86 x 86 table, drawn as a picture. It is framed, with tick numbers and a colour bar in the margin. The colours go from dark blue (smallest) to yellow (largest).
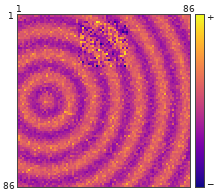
In the top middle lies a patch that is rougher than the rest. No row or column stands out. Values change most from cell to cell in the top middle. Concentric rings centre on the middle left. No overall slope runs across the table. On average the colour sits 50% of the way up the scale.
